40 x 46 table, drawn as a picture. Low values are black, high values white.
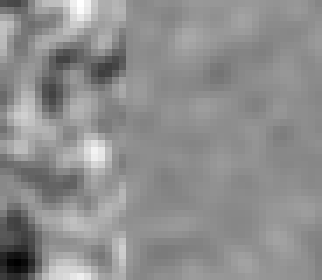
The ninth with the lowest average is the bottom left. No lone cell stands out from its neighbours. A vertical seam about 40% of the way across splits the table, and the right part is calmer. The field is mottled with small blotches.
